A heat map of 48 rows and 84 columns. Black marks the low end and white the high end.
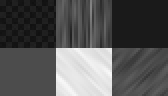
The table splits into 2 rows of 3 panels. Panel 1,1: very low, checkered, faint in contrast. Panel 1,2: low, streaked downward. Panel 1,3: very low, flat. Panel 2,1: low, flat. Panel 2,2: very high, slanting down to the right, faint in contrast. Panel 2,3: low, slanting up to the right, faint in contrast.
